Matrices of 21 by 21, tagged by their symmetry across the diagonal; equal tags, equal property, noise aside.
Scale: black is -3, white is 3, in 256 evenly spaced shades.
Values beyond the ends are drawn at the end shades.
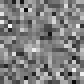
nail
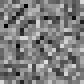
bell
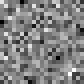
bell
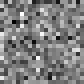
nail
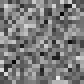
bell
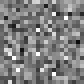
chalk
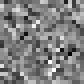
nail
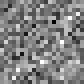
bell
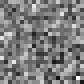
bell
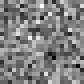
chalk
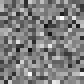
chalk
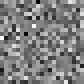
nail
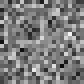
bell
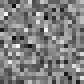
nail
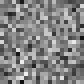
chalk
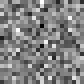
chalk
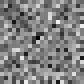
bell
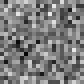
chalk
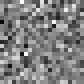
nail
